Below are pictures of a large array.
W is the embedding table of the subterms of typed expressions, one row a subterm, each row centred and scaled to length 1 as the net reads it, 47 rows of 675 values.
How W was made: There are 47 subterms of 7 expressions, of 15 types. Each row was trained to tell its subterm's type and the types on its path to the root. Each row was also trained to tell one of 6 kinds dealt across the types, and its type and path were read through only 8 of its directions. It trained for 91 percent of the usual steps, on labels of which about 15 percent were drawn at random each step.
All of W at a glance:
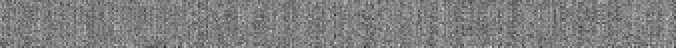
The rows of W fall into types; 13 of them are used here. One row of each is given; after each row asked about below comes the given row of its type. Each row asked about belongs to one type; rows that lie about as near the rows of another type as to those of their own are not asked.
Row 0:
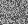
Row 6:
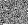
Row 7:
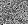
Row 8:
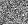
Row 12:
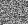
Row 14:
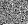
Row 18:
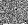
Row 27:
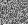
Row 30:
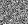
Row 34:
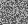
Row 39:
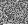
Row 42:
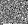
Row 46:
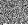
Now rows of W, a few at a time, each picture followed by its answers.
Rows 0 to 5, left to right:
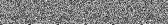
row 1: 12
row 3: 27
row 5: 39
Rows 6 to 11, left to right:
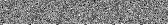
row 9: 39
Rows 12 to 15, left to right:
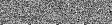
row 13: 7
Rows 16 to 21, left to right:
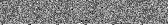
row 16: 30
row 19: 6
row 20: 8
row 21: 30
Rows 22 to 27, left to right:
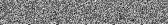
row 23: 34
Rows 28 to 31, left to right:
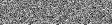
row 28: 27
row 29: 12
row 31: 18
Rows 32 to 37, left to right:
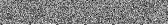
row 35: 34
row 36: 27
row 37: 46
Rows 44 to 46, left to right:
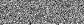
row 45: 30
